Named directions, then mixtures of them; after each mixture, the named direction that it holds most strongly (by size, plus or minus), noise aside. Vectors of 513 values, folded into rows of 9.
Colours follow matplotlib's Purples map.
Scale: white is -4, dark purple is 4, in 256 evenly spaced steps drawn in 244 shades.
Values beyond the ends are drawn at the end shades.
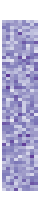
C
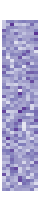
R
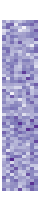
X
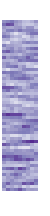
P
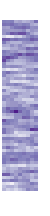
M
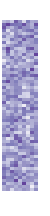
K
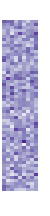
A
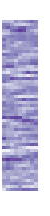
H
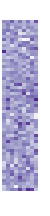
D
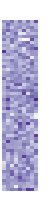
D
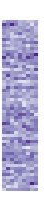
C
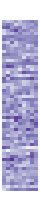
H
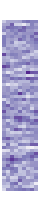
H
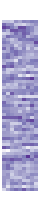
H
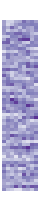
P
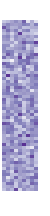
C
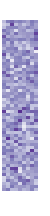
R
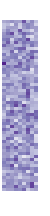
K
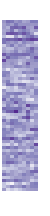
M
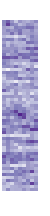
M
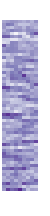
P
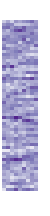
H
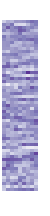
H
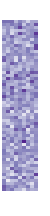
A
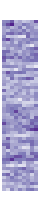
M
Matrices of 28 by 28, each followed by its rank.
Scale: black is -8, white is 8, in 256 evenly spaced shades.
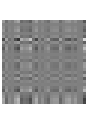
one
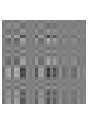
one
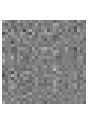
five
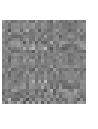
five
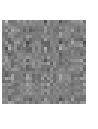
five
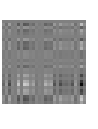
one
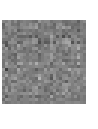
five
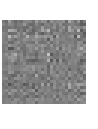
five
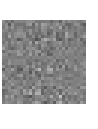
five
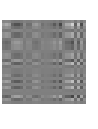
one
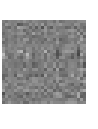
five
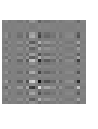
one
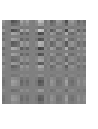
one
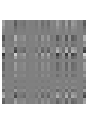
one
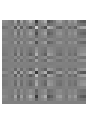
one
